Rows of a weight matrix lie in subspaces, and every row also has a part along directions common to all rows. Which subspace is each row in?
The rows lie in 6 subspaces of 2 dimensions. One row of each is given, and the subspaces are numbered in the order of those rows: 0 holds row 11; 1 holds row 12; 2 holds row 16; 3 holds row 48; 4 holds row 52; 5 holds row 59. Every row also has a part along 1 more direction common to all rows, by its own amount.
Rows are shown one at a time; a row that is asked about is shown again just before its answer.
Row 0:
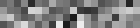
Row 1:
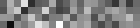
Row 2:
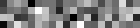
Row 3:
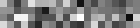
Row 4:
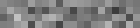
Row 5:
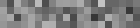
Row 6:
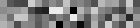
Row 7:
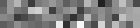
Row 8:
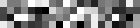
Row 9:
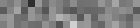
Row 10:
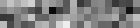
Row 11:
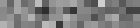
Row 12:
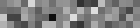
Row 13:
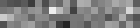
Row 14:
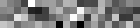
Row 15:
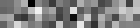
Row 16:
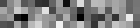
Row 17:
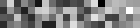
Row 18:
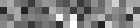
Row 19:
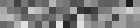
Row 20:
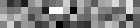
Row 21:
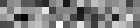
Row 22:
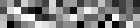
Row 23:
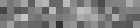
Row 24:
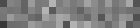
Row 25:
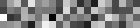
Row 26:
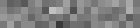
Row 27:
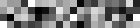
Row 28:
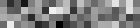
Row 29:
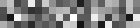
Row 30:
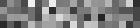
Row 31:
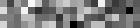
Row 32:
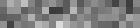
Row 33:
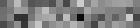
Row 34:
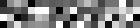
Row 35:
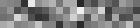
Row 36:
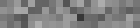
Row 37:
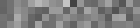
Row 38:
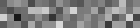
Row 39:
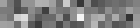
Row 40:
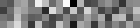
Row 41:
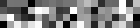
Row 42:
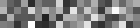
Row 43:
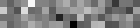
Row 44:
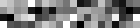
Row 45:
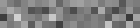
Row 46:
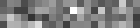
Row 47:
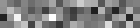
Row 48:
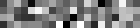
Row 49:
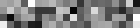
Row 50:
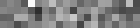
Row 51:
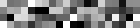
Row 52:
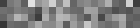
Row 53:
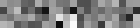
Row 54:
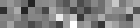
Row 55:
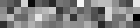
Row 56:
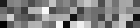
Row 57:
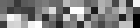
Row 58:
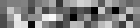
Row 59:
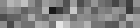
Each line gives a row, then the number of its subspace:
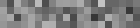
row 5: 0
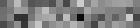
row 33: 2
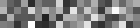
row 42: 1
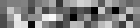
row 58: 1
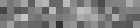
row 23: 2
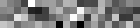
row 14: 3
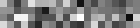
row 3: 2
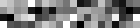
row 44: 5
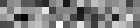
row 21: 2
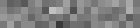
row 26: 5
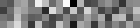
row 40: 4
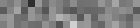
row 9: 0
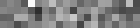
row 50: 4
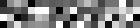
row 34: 1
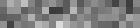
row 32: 5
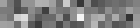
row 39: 2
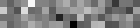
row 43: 0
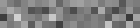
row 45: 1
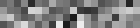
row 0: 2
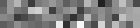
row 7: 3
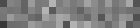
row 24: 4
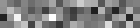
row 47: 1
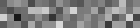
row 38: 1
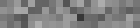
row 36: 2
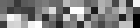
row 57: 3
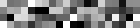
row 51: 4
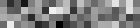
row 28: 5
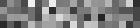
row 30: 4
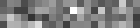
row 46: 3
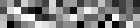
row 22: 5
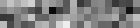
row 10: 5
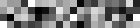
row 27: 3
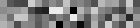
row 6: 5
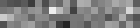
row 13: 5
